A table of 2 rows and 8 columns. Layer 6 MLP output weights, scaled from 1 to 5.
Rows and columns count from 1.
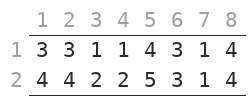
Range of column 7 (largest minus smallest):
0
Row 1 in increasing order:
1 1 1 3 3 3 4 4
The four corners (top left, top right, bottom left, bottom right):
3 4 4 4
